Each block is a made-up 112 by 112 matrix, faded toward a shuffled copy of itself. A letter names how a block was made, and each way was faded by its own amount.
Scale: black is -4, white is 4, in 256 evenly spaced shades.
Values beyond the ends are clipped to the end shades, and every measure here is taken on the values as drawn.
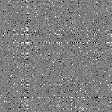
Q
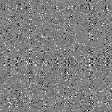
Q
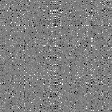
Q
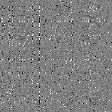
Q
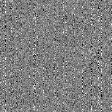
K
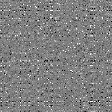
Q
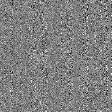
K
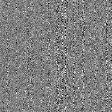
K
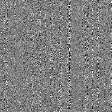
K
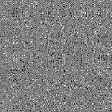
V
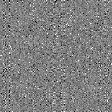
V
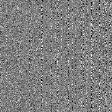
K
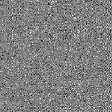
V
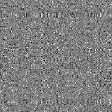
V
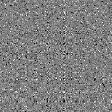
V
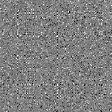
V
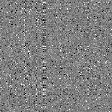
V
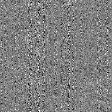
K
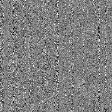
K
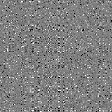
Q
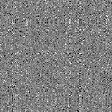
V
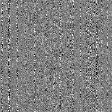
K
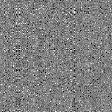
V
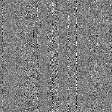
K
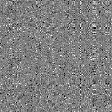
V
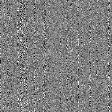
K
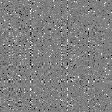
Q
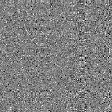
V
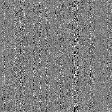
K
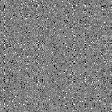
V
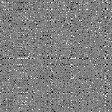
Q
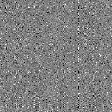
V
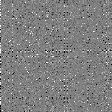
Q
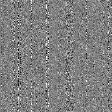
K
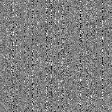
K
